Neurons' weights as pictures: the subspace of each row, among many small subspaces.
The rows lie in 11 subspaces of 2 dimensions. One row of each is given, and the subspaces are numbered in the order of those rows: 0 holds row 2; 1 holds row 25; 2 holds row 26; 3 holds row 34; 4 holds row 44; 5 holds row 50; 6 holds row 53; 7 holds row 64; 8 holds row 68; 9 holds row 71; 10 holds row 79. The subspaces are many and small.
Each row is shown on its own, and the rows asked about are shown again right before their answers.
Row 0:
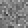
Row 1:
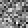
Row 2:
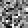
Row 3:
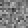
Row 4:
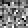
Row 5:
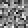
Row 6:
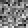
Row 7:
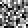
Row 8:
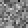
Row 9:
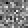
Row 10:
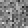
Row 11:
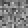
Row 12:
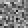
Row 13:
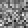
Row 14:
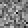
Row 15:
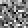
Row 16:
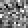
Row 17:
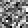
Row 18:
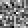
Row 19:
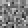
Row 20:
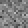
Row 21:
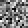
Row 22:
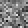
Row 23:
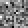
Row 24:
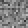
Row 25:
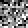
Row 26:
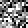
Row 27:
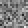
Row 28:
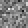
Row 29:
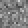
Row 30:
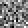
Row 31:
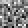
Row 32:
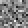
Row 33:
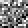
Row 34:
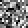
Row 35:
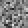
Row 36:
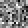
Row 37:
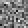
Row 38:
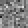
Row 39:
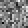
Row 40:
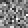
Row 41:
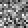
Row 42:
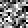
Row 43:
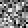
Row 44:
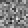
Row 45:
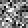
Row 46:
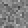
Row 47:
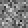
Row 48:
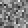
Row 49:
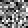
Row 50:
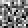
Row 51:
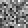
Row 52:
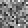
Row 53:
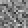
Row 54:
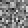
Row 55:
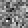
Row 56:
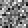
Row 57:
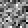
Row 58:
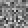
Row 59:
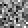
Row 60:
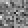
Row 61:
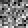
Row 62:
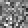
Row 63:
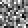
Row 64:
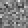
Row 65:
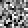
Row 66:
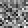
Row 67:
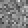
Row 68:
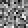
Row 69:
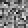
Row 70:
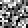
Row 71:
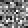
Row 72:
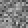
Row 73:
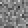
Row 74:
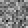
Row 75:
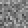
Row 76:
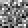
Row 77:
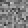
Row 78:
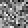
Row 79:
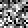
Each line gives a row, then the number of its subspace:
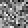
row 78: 4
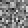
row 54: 3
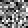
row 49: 9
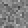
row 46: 3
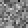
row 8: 3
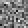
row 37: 3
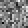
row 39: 7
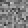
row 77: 8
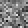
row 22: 0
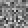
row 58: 2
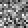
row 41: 10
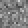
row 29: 7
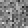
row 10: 7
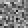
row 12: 3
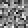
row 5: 8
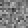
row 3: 5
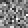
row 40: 4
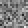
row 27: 0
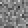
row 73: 8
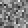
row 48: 3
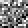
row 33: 1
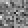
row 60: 9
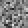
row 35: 0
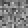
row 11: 5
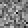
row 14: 2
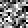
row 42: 10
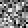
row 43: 2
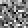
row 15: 6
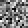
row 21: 4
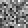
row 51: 4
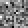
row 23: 9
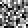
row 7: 8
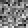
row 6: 1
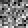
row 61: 1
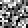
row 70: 5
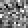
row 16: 7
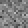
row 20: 6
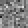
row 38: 7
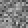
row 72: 2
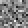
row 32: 6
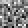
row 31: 5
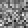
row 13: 0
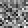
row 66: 0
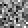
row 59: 2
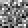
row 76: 1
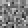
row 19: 5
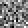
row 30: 2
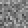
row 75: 10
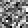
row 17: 10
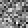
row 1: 2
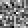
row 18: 9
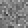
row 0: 4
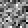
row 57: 10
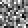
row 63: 8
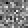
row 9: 9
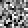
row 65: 0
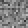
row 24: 1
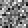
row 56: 1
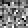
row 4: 5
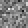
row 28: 1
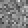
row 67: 7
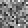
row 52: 4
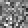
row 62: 10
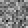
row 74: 9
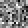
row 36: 7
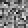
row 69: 8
